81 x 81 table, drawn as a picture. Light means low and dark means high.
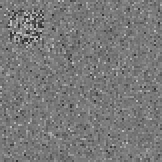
Slope: none. Odd rows or columns: none. Odd patch: rougher, in the top left. Roughest part: top left. Grain: fine. Histogram: heavy tails on both sides. Mirror symmetry: none.
